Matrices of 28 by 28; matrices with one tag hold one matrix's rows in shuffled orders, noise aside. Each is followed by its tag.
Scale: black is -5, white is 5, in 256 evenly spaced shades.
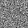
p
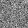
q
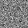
p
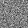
p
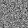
p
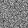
p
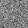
p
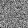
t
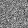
q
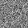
p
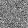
t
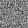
t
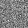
q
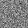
p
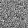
t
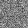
t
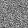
p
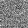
t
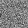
t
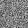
q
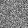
q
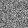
q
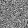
q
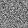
p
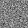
p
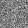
q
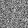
q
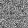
t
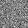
q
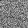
t
